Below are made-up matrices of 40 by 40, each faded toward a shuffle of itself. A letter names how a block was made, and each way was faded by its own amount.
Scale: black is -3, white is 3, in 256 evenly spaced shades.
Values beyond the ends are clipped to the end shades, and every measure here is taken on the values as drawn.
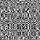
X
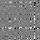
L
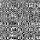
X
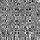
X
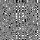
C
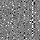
C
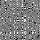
C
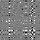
L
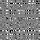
L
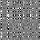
L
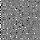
C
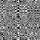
X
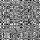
X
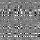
L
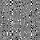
C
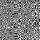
C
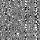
C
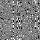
C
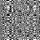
X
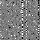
C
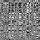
X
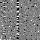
C
